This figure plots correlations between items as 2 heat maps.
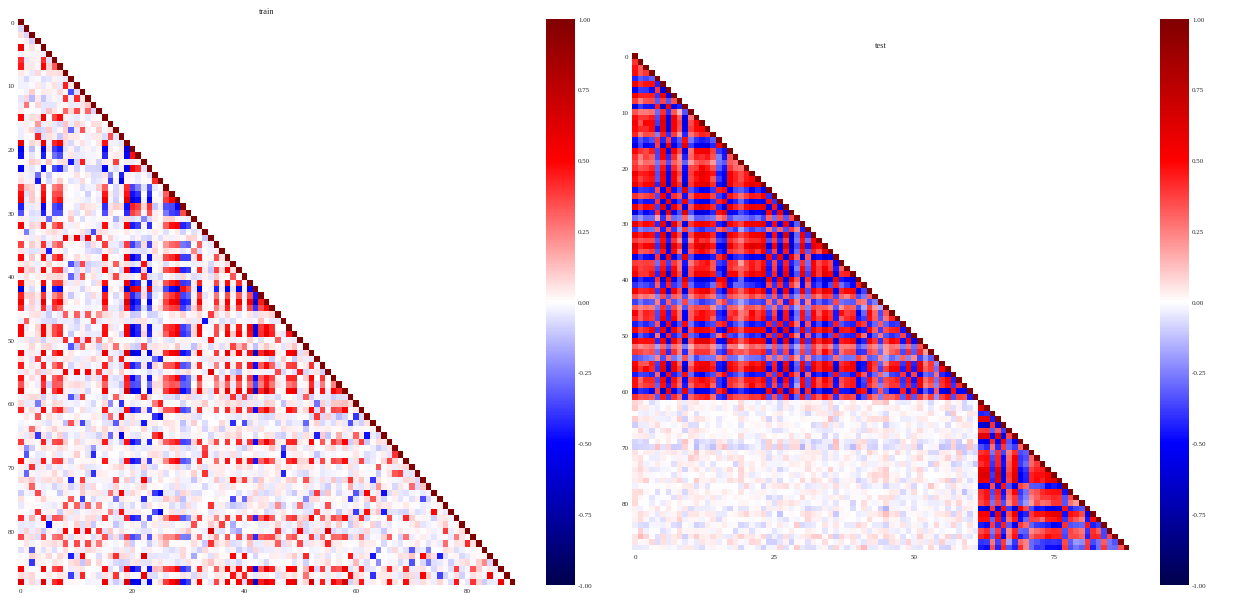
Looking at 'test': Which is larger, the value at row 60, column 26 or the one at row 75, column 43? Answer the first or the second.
the first
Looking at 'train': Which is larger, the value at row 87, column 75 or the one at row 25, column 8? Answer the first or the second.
the second
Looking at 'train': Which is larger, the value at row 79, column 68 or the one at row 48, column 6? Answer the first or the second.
the second
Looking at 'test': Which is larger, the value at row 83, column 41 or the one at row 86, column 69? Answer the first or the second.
the first
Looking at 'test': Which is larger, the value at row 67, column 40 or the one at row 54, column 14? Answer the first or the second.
the first
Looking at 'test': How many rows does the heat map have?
89
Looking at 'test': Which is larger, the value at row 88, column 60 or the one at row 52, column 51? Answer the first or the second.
the second
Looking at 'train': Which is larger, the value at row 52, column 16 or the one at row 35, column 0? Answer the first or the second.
the second
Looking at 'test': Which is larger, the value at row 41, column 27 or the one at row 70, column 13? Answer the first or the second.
the second
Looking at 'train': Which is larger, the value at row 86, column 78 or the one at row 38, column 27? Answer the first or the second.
the first
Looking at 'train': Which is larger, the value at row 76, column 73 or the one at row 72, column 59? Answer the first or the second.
the second
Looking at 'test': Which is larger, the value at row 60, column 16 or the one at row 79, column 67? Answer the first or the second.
the first
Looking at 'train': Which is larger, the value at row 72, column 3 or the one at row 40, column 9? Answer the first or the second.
the first
